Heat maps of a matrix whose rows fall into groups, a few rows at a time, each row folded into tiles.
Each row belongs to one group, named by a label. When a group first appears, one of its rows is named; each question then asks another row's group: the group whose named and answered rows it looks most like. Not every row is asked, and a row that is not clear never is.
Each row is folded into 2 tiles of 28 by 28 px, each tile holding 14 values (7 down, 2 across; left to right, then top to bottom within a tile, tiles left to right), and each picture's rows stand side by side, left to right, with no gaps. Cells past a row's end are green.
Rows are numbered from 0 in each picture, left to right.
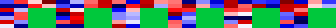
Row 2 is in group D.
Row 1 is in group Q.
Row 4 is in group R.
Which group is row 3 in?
R
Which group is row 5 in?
R
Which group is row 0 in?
Q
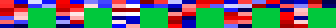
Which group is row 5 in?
D
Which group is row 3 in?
D
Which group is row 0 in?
R
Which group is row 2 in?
R
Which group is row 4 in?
Q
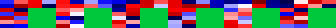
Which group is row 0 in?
Q
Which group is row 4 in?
D
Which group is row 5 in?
Q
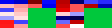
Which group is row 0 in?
D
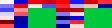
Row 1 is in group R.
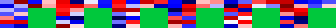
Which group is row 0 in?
Q
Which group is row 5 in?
R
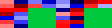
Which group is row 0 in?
R
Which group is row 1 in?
D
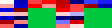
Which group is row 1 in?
R
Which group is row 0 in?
D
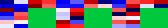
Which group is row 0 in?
Q
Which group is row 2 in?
Q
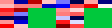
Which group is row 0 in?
R
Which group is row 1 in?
D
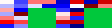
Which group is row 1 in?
Q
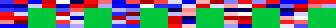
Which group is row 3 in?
D
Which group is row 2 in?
Q
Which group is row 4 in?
Q
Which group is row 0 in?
Q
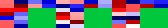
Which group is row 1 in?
Q
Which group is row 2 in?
R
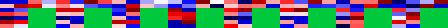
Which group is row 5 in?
R
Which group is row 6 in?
Q
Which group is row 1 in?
R
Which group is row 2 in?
D
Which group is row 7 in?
Q
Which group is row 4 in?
R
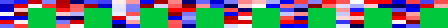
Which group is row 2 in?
Q
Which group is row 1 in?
R
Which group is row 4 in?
Q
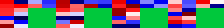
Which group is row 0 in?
R
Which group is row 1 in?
R
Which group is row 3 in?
Q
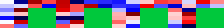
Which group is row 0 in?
D
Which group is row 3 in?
Q
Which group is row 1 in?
R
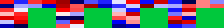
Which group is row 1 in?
R
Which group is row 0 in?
Q
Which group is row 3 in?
D
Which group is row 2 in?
Q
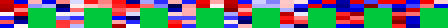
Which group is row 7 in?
D
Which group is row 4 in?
R
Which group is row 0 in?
R
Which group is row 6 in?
Q
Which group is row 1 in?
D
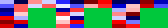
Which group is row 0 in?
D
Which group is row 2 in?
D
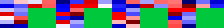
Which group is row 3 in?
R
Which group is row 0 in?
Q
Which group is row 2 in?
Q
